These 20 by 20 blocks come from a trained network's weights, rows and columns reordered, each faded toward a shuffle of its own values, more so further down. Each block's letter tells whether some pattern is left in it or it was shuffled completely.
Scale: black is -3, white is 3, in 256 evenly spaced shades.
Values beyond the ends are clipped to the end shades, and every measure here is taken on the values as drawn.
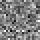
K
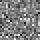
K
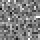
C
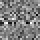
K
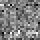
K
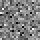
C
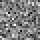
C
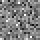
C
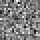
C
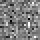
K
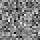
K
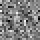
K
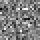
K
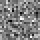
C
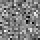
C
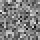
C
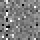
K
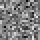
K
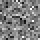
K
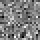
K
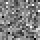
C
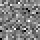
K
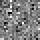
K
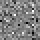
K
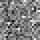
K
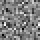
K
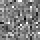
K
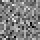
C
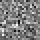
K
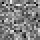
K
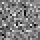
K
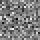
K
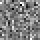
C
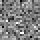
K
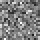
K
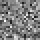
C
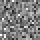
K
